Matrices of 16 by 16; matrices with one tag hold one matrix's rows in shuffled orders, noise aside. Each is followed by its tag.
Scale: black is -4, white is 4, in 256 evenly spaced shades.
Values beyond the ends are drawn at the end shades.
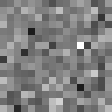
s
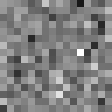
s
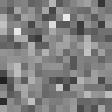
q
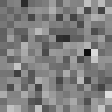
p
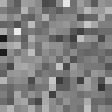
q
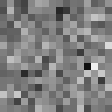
p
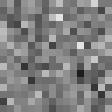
s
